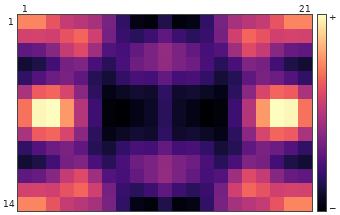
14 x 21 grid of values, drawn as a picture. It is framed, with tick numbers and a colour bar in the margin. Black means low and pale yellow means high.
Odd rows or columns: none. Calmest part: centre. Mirror symmetry: left to right and top to bottom. Ninth with the lowest average: centre.
